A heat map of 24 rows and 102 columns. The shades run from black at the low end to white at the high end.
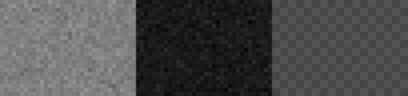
The table splits into one row of 3 panels. Panel 1,1: middling, fine-grained, faint in contrast. Panel 1,2: very low, fine-grained, faint in contrast. Panel 1,3: low, checkered, faint in contrast.
